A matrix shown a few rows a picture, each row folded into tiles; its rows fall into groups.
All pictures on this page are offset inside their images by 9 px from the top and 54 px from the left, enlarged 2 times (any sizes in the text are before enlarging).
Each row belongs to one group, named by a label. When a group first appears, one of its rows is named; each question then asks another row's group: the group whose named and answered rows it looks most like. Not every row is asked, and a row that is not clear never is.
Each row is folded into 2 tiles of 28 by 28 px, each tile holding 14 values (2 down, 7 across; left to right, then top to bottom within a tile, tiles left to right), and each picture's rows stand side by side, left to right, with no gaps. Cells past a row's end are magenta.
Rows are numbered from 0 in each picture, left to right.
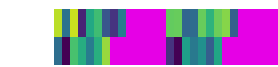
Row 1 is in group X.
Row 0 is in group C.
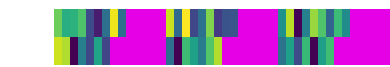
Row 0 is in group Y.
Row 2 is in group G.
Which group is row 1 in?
C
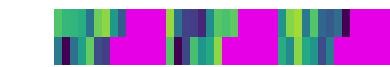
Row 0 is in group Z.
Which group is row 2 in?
C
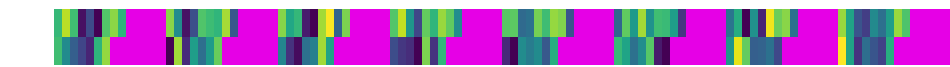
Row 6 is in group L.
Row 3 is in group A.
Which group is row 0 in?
Y
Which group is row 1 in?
G
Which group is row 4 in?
X
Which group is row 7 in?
Y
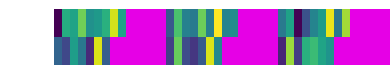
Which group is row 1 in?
G
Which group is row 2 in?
G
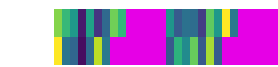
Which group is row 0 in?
Y
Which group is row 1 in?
L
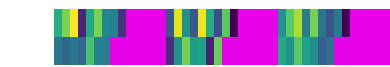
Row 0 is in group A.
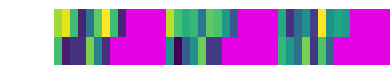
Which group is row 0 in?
A
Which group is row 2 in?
L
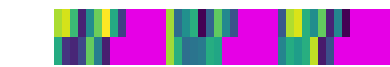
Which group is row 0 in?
A
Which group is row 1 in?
Y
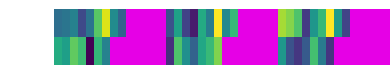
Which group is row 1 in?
G
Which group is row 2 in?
A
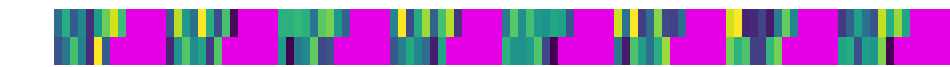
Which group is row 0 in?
L
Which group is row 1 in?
X
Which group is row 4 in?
Z
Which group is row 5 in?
C
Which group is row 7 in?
L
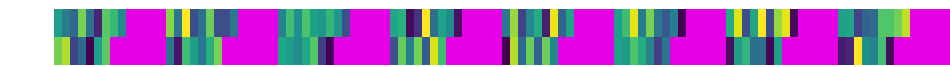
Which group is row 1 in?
C
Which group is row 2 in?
Z
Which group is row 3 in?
G
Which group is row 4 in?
G
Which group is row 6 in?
X
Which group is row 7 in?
L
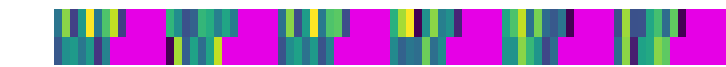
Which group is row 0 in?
X
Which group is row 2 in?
X
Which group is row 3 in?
A
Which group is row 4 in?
C
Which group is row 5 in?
G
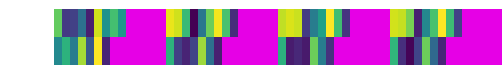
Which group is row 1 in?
A
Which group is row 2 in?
A
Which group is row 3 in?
A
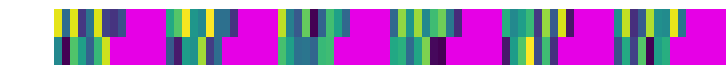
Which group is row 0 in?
C
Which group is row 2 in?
Y
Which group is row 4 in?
L
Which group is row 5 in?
G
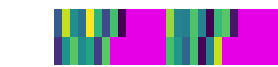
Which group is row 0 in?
X
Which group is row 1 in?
Y
